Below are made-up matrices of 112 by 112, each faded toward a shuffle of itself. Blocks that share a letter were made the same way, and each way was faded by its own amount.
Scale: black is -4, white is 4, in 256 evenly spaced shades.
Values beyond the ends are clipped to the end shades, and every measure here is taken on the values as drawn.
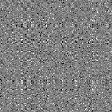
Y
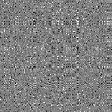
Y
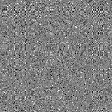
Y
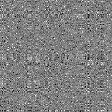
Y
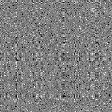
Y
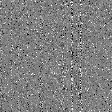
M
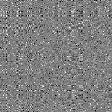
Y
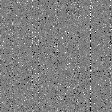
M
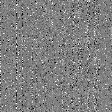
M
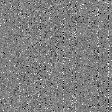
M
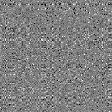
Y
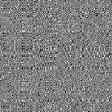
Y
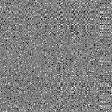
Y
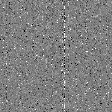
M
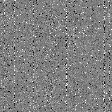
M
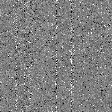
M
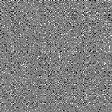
Y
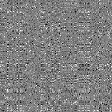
Y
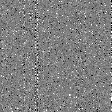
M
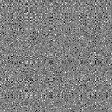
Y
